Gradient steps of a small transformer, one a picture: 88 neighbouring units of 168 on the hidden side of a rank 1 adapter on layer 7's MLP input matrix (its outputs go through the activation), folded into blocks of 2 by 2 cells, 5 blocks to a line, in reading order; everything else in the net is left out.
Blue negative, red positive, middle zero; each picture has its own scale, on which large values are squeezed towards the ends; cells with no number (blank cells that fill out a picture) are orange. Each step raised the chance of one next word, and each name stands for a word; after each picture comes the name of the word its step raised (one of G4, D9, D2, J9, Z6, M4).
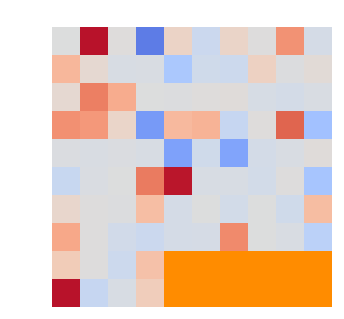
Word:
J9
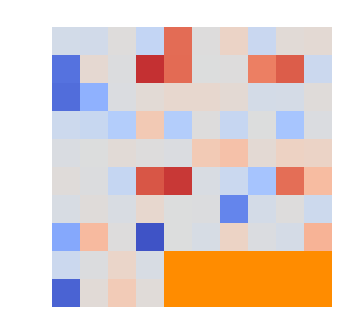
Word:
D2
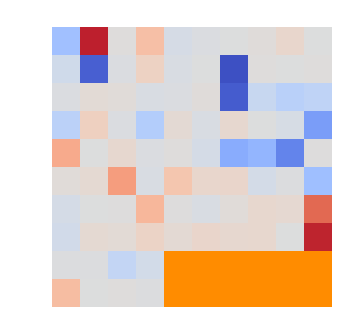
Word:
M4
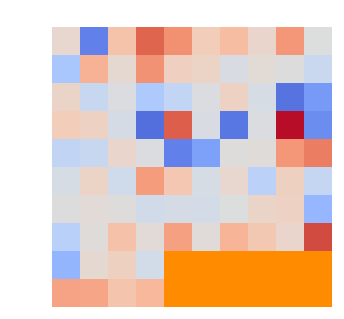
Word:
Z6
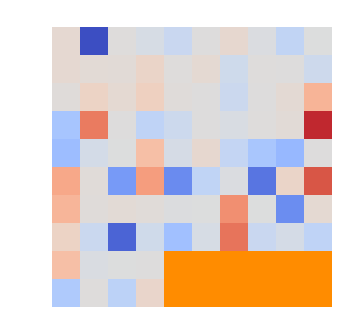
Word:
J9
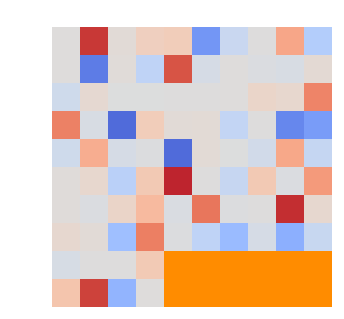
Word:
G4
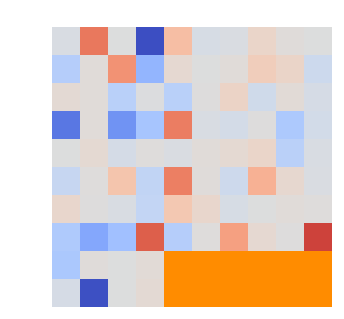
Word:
G4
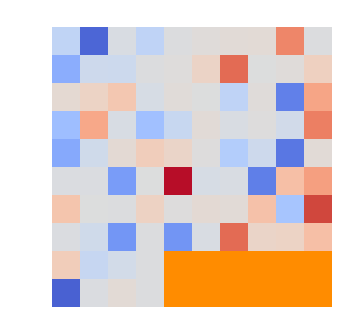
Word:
J9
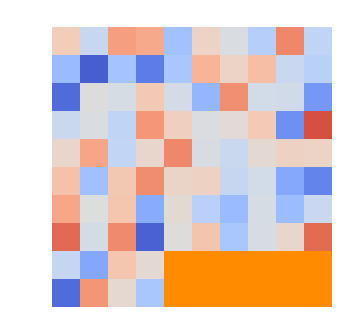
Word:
G4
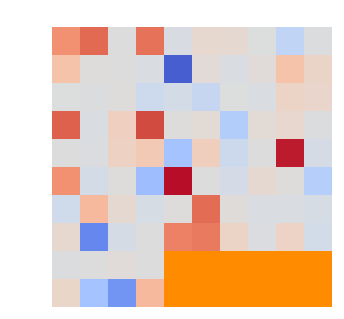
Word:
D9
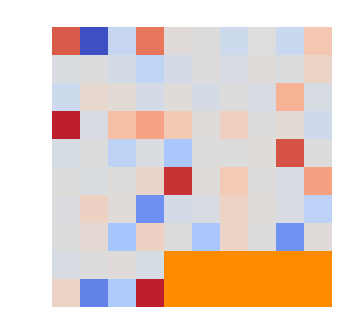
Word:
M4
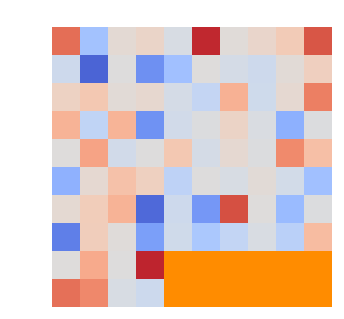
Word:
D2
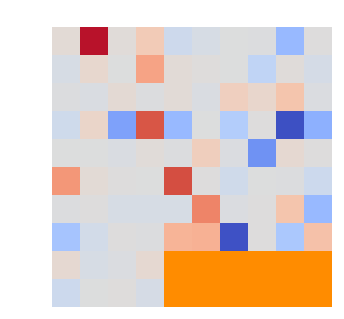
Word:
D9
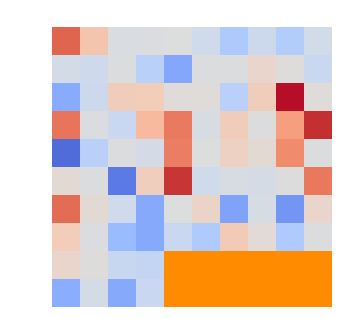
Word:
M4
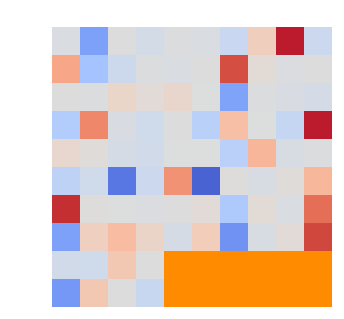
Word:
J9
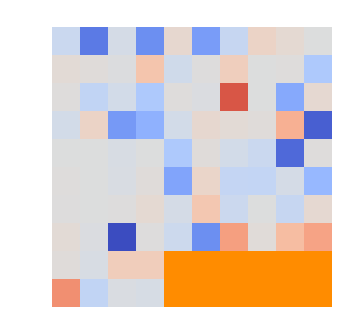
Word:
Z6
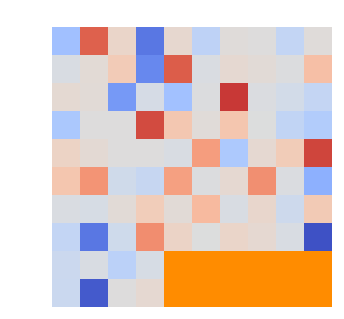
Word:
D9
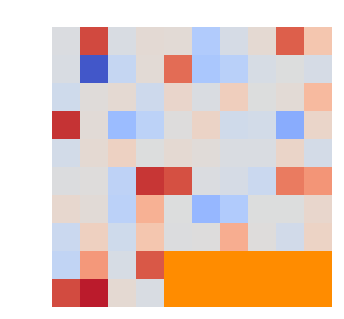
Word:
G4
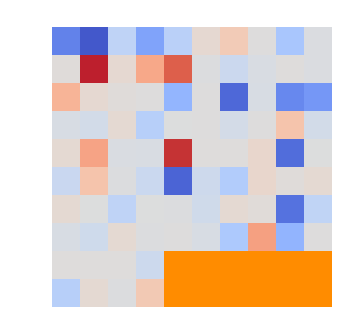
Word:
D9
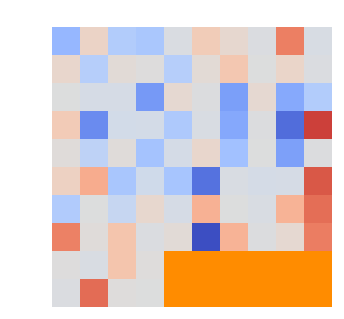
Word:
D2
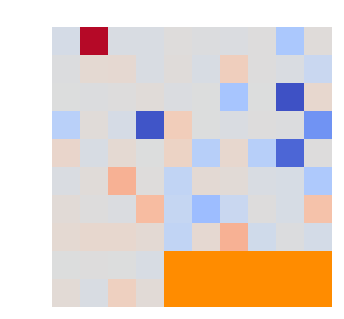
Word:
M4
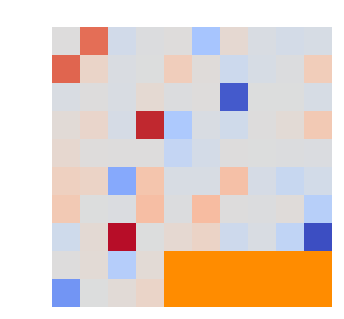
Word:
Z6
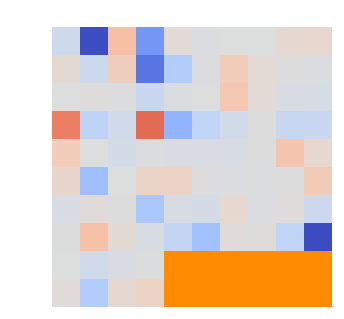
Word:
M4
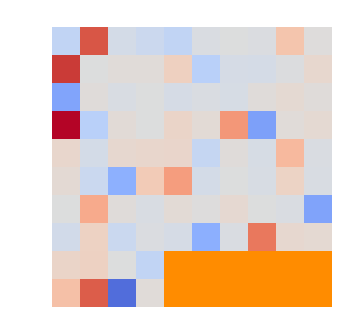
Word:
G4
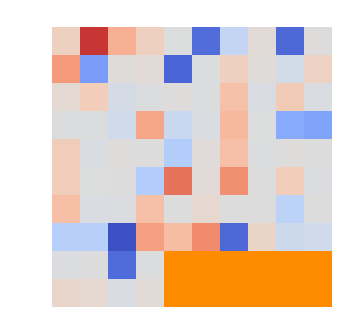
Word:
D9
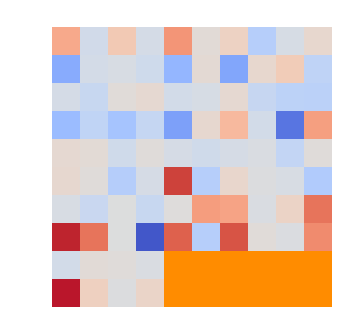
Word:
D2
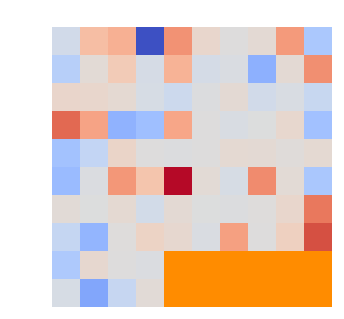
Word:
G4
